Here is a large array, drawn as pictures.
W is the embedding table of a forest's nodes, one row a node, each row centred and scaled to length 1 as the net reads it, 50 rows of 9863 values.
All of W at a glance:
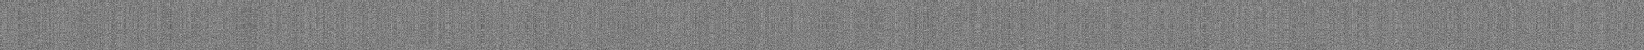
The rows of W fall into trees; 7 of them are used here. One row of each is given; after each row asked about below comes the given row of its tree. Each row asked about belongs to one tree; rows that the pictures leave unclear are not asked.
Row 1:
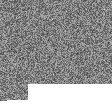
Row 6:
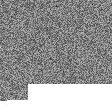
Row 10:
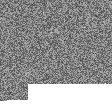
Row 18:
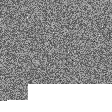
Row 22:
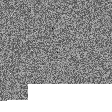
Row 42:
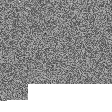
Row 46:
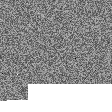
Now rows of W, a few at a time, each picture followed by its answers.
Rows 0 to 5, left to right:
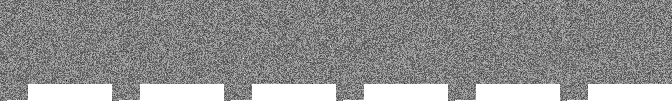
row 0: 1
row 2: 46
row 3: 22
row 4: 18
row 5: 22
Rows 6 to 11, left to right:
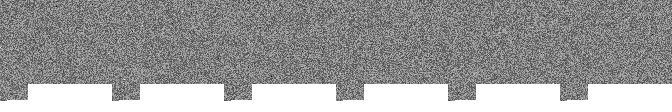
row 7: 10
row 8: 10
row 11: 42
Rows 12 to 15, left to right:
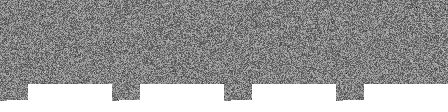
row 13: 6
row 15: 10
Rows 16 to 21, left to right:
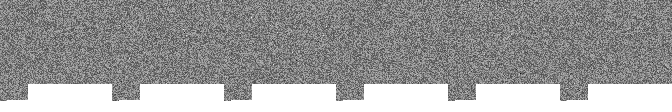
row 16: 42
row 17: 6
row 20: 18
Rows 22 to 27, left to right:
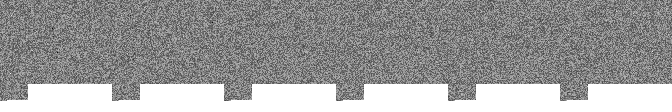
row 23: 10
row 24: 42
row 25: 42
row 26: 42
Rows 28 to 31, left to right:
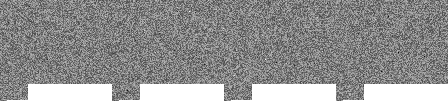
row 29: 1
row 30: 10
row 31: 42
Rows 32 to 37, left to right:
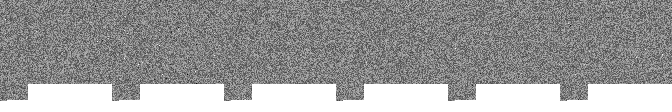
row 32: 22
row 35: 6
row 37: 22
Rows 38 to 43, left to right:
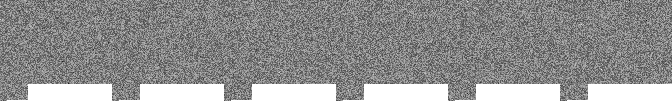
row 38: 46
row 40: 18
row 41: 42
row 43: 1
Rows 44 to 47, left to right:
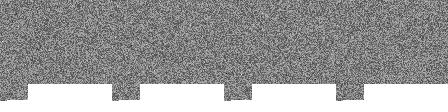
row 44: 6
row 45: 46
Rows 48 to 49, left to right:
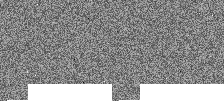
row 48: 22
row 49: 46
